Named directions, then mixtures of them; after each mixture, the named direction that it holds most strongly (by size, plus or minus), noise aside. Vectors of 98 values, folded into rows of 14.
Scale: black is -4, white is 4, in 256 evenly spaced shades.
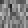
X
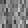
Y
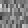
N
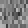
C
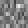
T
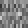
N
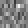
T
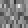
T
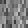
Y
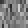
X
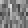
X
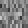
N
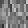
X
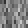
Y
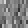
Y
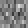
T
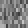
C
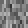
X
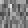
X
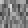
X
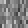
Y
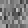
C
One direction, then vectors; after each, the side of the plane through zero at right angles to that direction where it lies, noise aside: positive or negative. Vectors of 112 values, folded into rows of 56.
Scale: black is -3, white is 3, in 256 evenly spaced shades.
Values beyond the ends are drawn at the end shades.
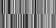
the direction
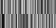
positive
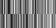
positive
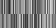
positive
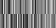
positive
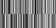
positive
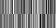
negative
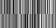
positive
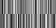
positive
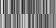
negative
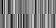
positive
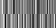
negative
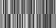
negative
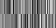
positive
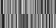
positive
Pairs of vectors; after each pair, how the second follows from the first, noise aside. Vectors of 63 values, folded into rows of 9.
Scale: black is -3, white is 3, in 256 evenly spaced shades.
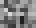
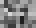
copied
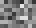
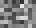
copied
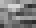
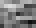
copied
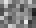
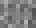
shrunk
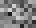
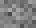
shrunk
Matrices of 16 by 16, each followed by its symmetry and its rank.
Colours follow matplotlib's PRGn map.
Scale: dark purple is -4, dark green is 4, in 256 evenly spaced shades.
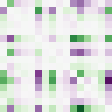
antisymmetric, rank two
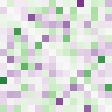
antisymmetric, full rank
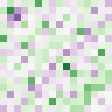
symmetric, full rank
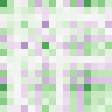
symmetric, rank two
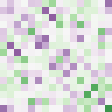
symmetric, full rank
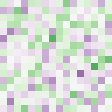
neither, full rank
